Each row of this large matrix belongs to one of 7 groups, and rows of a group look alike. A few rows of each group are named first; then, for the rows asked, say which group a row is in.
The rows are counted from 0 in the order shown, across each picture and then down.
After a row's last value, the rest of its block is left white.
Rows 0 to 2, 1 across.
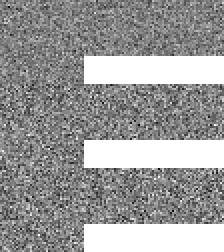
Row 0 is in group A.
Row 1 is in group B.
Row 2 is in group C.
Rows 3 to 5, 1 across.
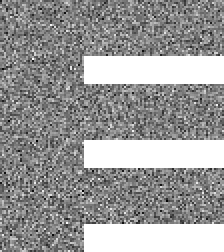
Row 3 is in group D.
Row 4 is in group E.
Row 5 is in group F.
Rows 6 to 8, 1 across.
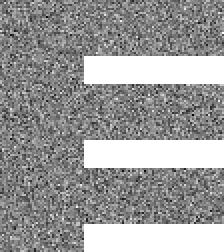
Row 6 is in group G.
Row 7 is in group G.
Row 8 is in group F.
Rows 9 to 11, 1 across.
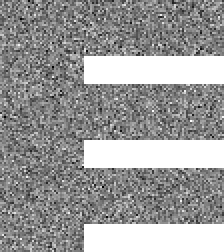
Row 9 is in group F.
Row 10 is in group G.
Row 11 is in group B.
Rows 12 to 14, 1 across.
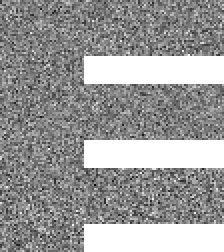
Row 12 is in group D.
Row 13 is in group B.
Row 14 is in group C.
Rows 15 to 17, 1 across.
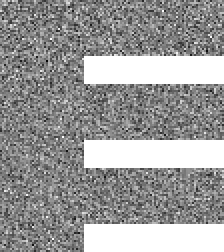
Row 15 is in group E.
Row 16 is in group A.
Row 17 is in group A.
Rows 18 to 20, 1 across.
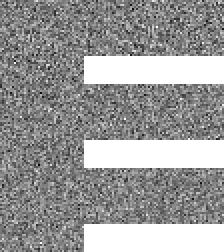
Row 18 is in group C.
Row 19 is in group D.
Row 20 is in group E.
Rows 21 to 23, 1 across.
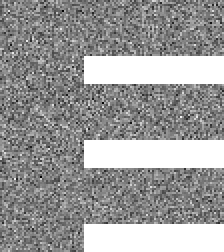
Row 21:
C
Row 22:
B
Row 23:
D
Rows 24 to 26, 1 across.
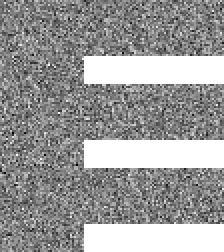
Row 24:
C
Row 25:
E
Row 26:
D
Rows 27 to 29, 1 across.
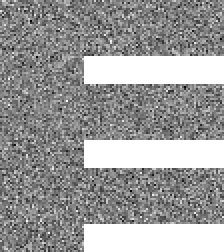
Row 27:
E
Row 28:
A
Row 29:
C
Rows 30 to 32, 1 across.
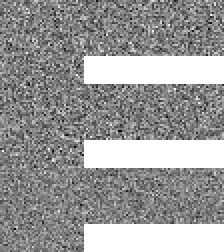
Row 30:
C
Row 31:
F
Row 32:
A
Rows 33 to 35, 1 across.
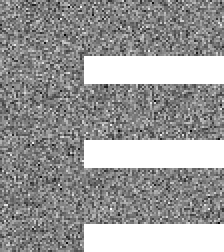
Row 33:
B
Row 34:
D
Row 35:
D
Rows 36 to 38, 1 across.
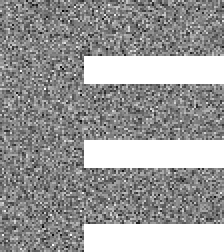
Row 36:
B
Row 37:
A
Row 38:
F
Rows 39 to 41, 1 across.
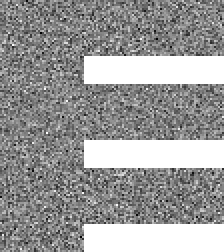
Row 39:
B
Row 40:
A
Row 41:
F
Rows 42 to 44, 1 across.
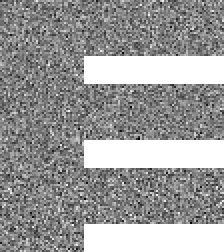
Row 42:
C
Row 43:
F
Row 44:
A
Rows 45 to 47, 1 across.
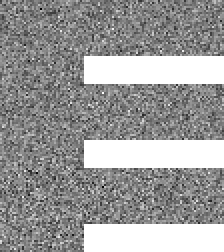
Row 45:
D
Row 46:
B
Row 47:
B
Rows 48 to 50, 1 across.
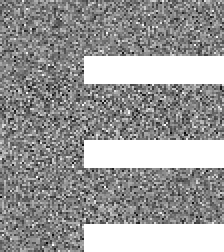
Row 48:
C
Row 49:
B
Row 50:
F
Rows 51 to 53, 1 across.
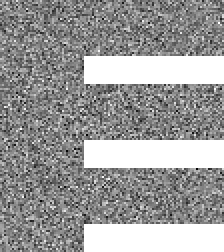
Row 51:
B
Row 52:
A
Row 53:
B
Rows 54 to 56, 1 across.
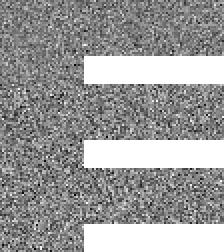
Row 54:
A
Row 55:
G
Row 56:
E
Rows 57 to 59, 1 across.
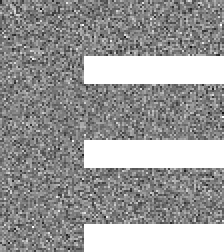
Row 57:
D
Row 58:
C
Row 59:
A
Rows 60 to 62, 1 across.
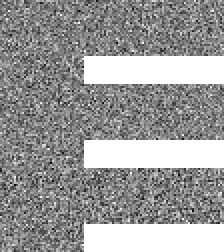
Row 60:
C
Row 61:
B
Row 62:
D
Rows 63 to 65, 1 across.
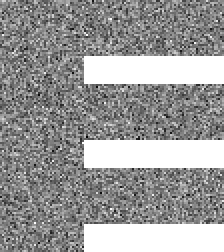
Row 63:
E
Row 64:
F
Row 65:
G
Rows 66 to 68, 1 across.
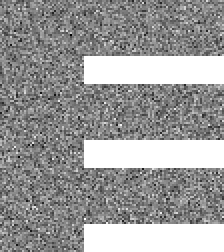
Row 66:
G
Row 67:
D
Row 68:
C
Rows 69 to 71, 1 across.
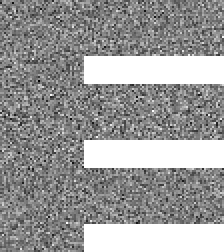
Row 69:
D
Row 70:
G
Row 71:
F
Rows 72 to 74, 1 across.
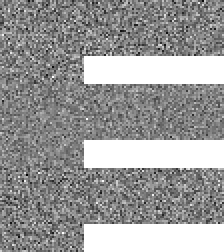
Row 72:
F
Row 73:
E
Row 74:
G
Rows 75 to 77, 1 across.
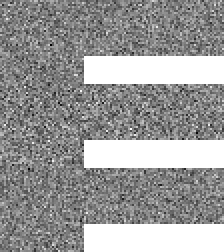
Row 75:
C
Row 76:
B
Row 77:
F
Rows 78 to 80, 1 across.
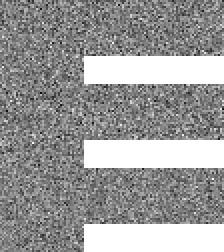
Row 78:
F
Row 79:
D
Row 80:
C
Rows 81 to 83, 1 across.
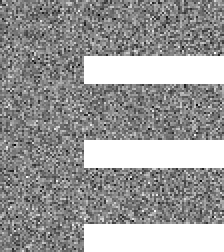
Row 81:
D
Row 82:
A
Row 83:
C
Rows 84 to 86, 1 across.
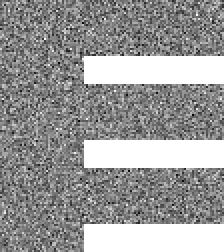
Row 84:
F
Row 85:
E
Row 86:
F
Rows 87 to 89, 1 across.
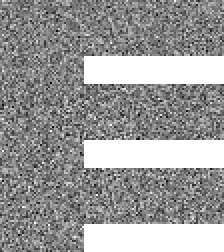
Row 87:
E
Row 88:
F
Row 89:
E
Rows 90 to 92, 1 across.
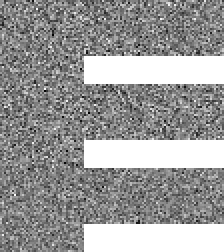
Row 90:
F
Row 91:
A
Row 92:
F
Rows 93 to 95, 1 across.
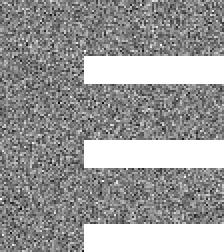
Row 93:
C
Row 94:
B
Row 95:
G
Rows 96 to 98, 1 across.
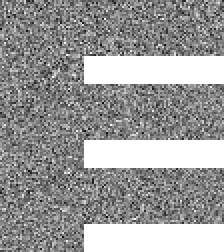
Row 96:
F
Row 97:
B
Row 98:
B
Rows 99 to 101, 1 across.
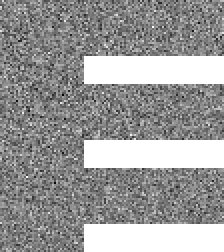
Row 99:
G
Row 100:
B
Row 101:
C
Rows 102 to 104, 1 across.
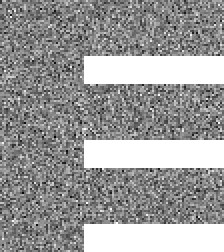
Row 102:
D
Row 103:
A
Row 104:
E
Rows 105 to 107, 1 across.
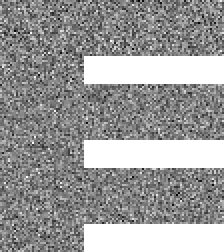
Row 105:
G
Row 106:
D
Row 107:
C
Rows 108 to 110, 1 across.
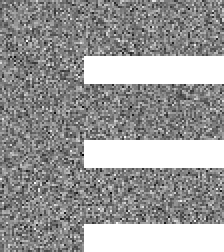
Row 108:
C
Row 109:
F
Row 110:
E
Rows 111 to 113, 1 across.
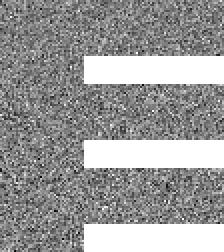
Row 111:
D
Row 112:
G
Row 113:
D
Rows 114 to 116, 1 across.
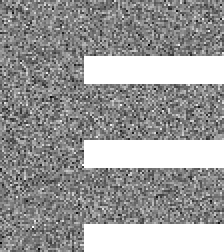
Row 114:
A
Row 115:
G
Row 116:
D
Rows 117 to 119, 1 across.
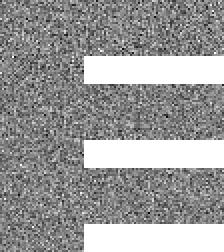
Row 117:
C
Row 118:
F
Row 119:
A
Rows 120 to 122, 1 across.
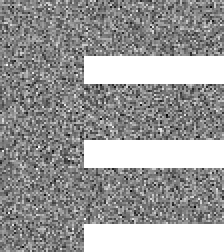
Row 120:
A
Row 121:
F
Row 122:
C
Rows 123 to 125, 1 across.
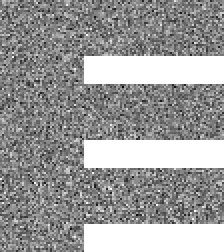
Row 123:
E
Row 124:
F
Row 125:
E
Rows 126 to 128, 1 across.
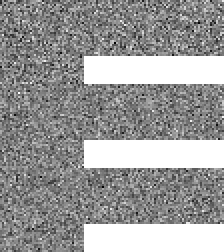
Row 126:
G
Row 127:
G
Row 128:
D
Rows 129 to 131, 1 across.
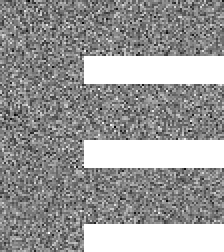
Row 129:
F
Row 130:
G
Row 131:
F
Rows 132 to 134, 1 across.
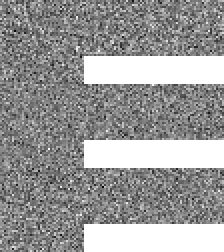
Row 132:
G
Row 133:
C
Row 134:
B
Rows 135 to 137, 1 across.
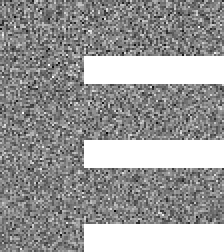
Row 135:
F
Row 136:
B
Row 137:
F
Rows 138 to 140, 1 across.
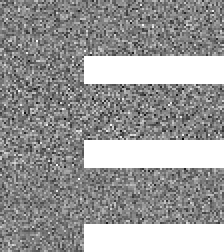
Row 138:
C
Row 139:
B
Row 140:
D
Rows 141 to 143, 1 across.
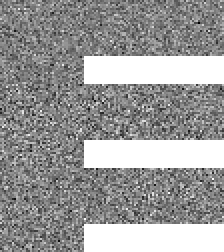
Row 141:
G
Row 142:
B
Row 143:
C
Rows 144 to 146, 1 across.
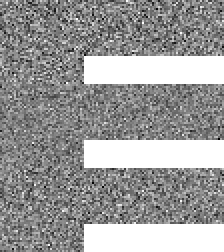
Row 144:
B
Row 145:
D
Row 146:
B
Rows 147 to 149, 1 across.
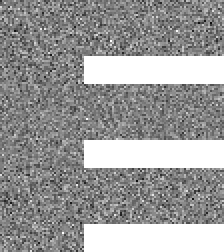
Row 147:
G
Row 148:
E
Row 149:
G
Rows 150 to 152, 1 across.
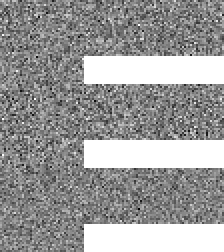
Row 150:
E
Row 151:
E
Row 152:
B
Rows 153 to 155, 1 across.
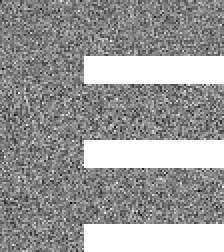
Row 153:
D
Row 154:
G
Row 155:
G
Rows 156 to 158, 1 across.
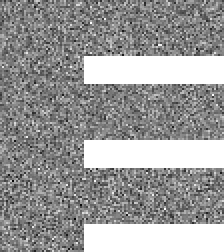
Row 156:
F
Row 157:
C
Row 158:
A
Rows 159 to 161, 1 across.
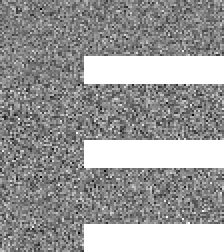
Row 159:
D
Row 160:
G
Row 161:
D
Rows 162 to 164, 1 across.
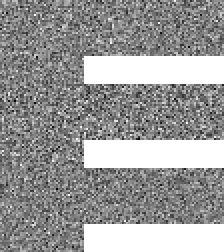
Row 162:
E
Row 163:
F
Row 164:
F
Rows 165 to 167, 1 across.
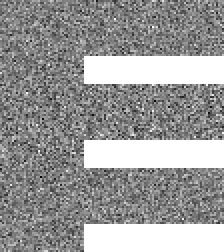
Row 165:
C
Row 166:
C
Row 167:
D
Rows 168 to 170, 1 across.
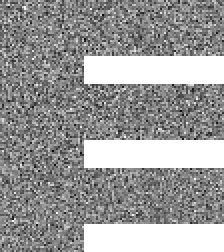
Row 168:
A
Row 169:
F
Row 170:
E
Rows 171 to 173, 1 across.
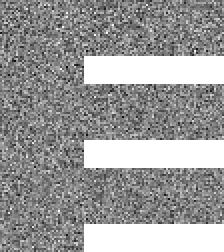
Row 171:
A
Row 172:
A
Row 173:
A
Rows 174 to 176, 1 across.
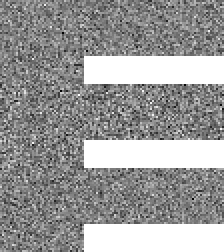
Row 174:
A
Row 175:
D
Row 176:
G
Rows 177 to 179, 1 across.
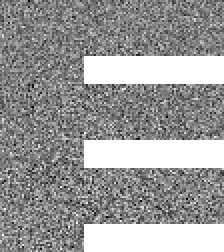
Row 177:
F
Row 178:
F
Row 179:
B
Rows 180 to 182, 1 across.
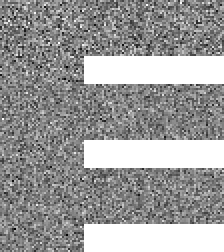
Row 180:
A
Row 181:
E
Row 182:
A
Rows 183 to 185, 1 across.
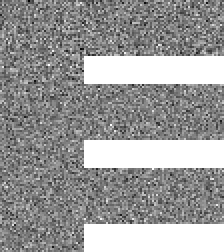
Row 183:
F
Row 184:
G
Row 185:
C
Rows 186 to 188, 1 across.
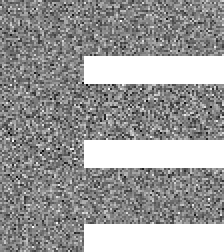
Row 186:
G
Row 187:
C
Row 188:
A
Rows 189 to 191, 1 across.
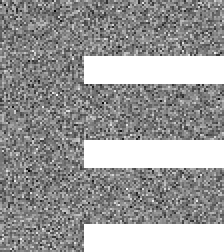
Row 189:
D
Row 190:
F
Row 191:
B
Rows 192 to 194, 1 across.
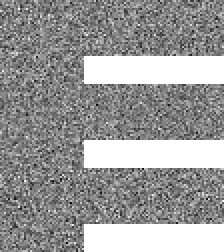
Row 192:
E
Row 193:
F
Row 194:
G
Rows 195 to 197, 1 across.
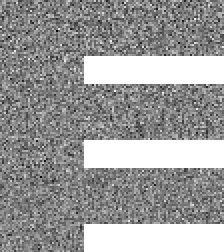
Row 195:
E
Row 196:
E
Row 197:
D
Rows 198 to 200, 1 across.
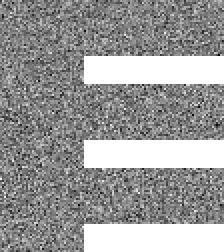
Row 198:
D
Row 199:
G
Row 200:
E
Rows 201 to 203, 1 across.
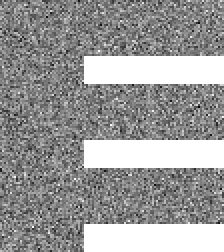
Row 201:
G
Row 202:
G
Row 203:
D
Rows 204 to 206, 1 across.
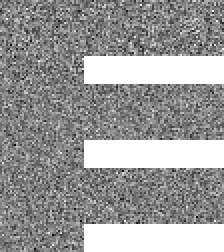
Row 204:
C
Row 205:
A
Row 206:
F
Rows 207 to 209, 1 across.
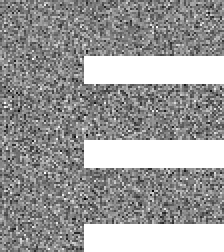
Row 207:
A
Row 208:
A
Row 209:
A
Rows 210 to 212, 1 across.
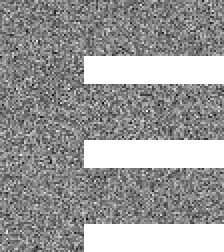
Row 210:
C
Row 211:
B
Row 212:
A
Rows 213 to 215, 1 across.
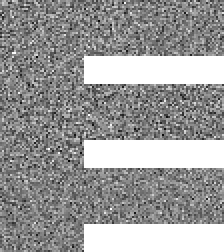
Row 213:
E
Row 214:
F
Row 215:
G
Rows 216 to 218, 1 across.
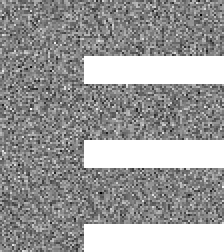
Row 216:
E
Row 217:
B
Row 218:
G
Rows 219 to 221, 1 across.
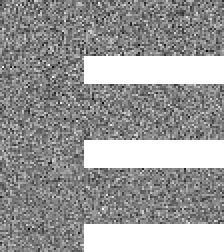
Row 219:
F
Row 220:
B
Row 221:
D
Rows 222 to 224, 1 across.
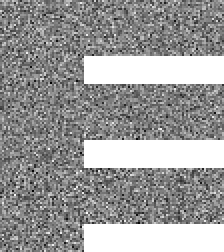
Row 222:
E
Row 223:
F
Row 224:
F
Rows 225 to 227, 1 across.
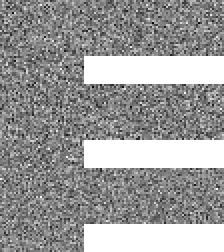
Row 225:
A
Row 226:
F
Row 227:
E
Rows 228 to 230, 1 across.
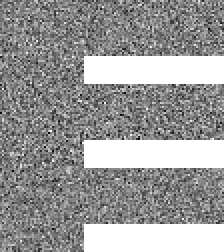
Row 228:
C
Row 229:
F
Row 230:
D
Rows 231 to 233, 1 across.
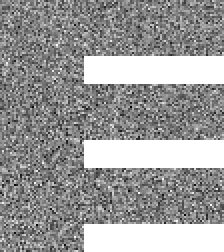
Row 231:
A
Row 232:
F
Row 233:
E
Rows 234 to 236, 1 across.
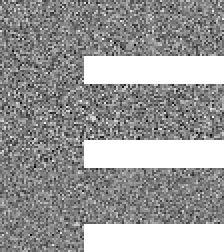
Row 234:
G
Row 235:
F
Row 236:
F
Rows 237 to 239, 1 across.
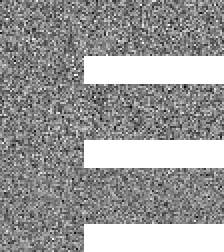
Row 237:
C
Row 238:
A
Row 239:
A
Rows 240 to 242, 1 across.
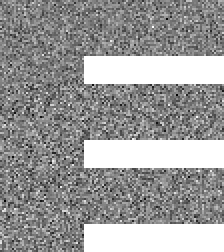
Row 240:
G
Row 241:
B
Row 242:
B
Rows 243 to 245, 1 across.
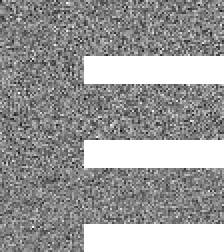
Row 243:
D
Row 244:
G
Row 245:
D
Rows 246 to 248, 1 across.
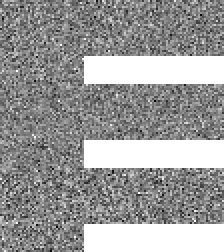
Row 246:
E
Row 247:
D
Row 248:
E
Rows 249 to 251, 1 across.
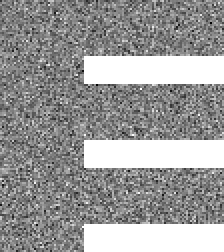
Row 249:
C
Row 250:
C
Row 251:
E
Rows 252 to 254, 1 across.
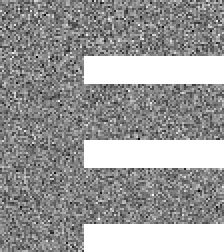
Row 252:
E
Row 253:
D
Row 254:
G
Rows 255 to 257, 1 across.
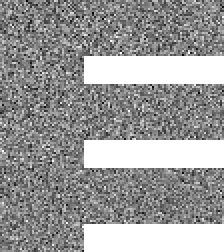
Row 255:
B
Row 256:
B
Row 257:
F
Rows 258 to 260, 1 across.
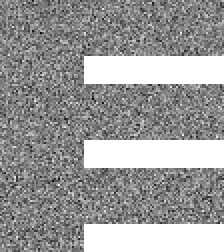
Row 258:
B
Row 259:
B
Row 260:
D
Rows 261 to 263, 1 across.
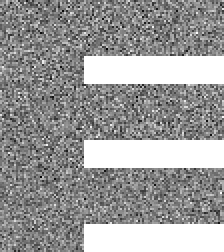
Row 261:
B
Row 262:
G
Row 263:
D
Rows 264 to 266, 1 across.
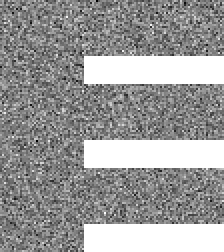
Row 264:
A
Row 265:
E
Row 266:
G
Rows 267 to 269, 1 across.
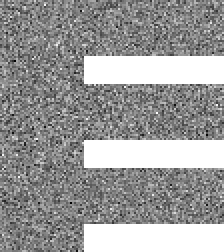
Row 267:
A
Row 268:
E
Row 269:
G
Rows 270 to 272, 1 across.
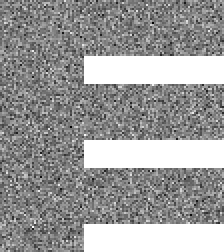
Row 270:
A
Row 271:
C
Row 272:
D
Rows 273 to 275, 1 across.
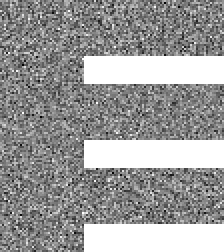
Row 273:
E
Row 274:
B
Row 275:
A
